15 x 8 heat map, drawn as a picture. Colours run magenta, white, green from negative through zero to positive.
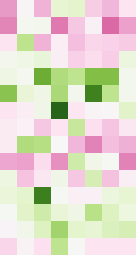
Stripes: horizontal, repeating 2 times. Roughest part: centre. Odd rows or columns: none. Ninth with the lowest average: top right. Average level on the scale: 50%.
